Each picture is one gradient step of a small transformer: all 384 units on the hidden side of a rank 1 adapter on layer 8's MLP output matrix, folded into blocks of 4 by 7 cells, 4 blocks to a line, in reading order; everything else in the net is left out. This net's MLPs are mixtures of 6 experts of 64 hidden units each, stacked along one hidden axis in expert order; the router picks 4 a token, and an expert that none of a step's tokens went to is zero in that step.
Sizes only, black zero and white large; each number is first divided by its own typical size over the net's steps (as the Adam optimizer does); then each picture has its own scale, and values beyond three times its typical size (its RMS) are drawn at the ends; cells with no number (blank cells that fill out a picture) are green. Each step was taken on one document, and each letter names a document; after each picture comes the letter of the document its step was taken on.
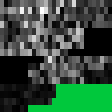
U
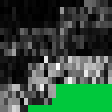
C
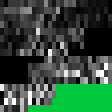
U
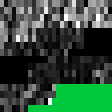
U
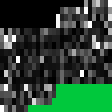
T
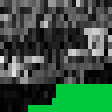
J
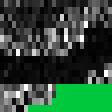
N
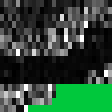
N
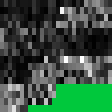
C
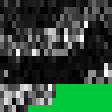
N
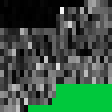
C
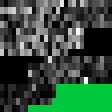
U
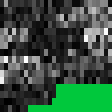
J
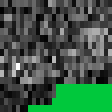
J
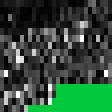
N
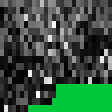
C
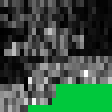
C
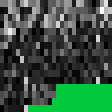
J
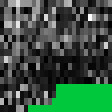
J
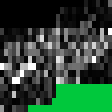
T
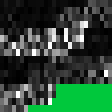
N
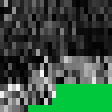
C
